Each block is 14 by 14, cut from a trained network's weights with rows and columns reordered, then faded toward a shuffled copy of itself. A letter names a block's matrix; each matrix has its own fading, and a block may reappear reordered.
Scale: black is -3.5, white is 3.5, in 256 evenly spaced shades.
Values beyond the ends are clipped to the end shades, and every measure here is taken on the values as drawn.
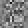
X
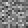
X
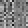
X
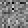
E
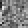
X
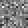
E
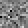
E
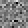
E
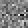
E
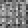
X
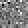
E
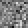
E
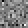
E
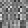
X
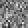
E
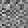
X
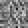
X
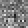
E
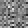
X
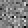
E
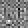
X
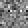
E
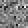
E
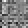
X
